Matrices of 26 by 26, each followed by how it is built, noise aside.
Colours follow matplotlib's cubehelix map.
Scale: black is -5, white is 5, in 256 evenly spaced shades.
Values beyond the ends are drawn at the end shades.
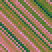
Toeplitz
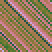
Toeplitz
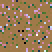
sparse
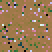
sparse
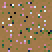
sparse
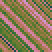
Toeplitz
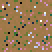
sparse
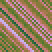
Toeplitz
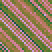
Toeplitz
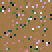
sparse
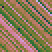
Toeplitz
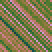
Toeplitz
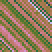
Toeplitz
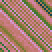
Toeplitz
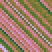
Toeplitz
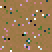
sparse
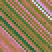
Toeplitz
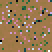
sparse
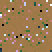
sparse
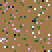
sparse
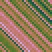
Toeplitz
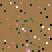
sparse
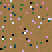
sparse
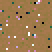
sparse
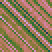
Toeplitz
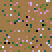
sparse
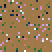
sparse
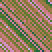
Toeplitz
